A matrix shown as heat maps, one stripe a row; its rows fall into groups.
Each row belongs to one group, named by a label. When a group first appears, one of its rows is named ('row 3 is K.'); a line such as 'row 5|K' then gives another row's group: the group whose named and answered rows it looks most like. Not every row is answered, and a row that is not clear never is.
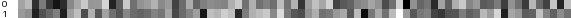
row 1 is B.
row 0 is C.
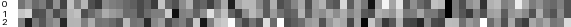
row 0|B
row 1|B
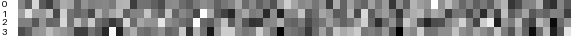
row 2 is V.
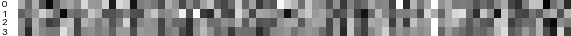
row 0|C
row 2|C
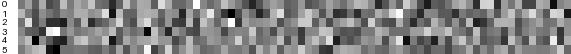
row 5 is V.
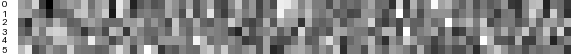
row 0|C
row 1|C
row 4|V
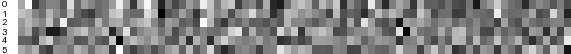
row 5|C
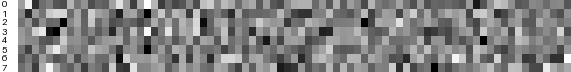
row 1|V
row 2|B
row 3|V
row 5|V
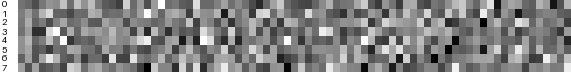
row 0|V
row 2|B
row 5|B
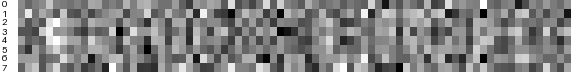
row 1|B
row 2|V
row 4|V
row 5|V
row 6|B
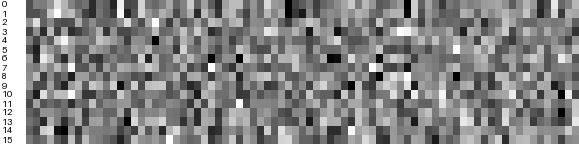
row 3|B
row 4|V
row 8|B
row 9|C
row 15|V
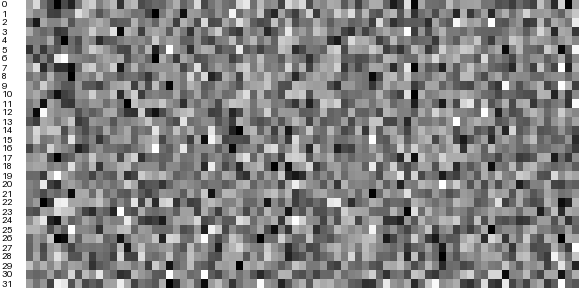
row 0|C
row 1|B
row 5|V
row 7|C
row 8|B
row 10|C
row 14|B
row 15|B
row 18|B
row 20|C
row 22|V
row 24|C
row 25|B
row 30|V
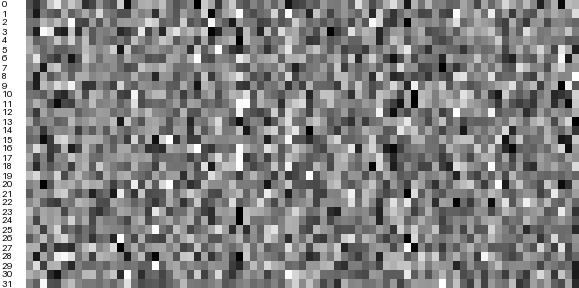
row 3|V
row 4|V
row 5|C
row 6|C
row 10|C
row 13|C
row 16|C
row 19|B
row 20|V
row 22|B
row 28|V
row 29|B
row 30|C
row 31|C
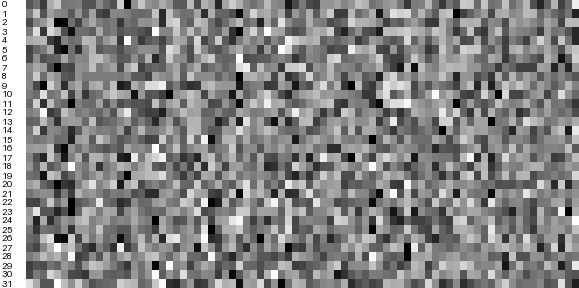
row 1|B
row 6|V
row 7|C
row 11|B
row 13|B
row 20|C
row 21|B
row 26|V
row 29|V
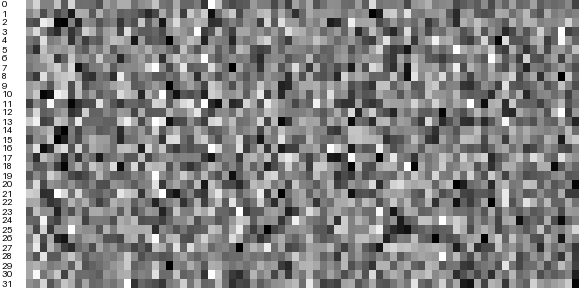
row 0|B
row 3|C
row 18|C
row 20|B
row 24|C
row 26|V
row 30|B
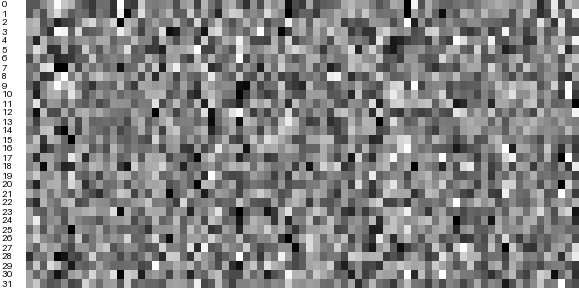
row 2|C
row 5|C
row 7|V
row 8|V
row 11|B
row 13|V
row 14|V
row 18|C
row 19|B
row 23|C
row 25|B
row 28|V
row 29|B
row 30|C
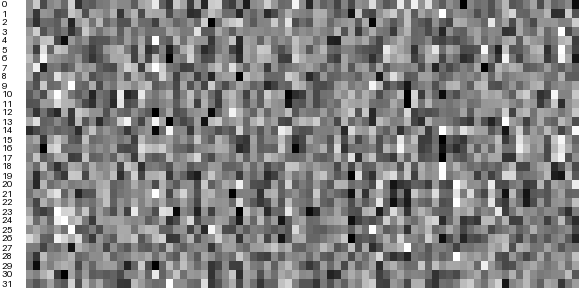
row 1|C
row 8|V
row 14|V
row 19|C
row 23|V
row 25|B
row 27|B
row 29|V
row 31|V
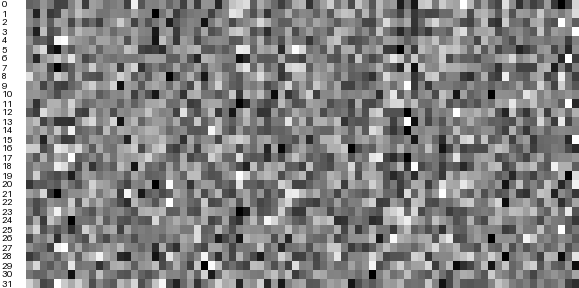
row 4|V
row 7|C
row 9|C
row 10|B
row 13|C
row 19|C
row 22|V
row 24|B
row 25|C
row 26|B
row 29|B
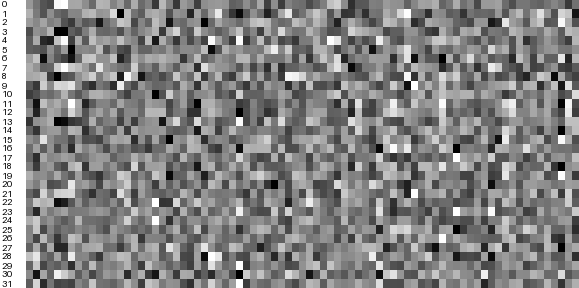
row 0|V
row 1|C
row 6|C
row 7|V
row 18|C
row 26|C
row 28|B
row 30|V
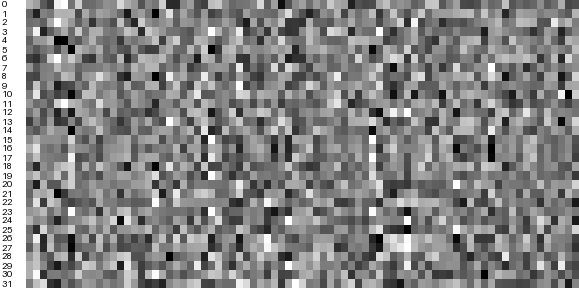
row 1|V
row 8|V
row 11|V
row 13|V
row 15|B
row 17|B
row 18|V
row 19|B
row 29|C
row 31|C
